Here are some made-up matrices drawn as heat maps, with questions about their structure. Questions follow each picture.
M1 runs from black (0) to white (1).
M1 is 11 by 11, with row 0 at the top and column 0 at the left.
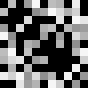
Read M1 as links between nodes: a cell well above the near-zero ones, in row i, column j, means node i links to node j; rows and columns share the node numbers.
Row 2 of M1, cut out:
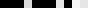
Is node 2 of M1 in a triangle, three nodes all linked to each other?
yes
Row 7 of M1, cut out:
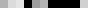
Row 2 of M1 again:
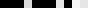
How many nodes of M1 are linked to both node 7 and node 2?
1
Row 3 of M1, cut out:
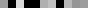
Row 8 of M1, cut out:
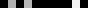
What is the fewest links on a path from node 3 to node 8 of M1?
1
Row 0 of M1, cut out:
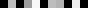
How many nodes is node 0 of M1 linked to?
6
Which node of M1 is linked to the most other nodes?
node 9
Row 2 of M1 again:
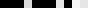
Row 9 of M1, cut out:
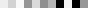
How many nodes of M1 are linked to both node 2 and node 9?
2
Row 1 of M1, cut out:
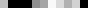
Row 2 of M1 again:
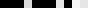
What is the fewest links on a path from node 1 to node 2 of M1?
2
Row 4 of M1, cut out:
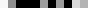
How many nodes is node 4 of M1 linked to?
6
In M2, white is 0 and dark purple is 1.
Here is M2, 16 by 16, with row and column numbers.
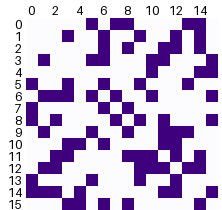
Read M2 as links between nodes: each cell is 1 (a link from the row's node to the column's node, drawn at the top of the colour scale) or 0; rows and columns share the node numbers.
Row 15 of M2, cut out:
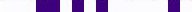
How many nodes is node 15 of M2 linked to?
5
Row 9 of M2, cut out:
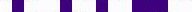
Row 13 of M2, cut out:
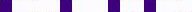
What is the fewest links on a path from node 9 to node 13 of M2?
1
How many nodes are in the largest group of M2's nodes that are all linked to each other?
4
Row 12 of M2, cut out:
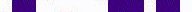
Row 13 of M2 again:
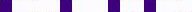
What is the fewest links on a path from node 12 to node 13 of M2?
1
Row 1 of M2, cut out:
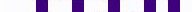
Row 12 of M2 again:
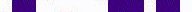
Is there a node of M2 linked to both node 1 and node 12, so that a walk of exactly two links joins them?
yes
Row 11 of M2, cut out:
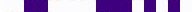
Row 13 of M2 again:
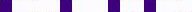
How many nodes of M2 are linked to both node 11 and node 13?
2
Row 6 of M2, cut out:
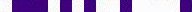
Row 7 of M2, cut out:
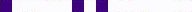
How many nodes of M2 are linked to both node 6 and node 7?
0
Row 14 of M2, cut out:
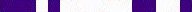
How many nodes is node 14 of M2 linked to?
7
